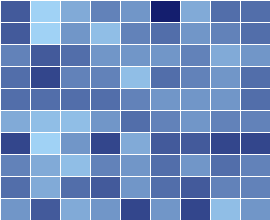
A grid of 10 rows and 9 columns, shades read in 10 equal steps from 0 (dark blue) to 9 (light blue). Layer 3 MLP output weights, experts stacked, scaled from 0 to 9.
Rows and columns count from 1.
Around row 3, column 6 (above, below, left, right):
4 4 6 5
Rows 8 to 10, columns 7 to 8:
6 4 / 3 5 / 2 8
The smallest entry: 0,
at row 1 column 6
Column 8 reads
4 5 7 6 6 5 2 4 5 8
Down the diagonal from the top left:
3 9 4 5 5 5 3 4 5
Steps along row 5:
same same same up up same same down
